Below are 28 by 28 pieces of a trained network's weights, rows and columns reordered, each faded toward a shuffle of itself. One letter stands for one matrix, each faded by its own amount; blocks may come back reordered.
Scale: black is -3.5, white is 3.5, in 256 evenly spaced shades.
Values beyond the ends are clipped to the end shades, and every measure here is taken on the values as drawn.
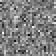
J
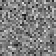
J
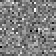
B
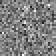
J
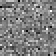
B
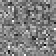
B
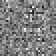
B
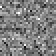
B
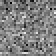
B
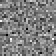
J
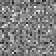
B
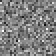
J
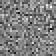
J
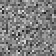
J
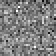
B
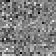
B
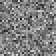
J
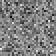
J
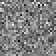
J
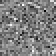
B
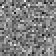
J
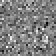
B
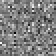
B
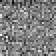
B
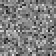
J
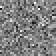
J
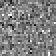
B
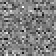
B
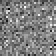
B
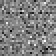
B
